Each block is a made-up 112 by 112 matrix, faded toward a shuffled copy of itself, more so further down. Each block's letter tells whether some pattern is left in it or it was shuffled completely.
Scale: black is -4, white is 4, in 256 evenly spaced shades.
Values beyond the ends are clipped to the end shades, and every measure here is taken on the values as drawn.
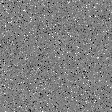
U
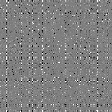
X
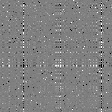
X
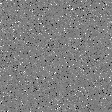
U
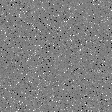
U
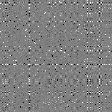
X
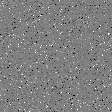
U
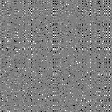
X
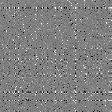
X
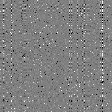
X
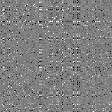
X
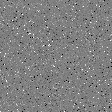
U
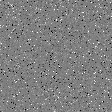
U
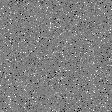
U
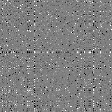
X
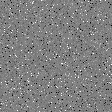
U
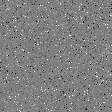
U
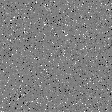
U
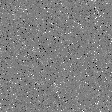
U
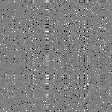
X
